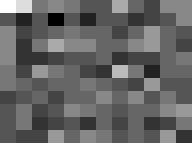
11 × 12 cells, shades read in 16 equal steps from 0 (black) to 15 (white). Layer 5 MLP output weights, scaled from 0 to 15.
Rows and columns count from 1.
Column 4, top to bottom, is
8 0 6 10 4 7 6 4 5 4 9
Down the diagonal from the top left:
15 2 5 10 5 4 6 6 6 3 9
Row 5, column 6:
5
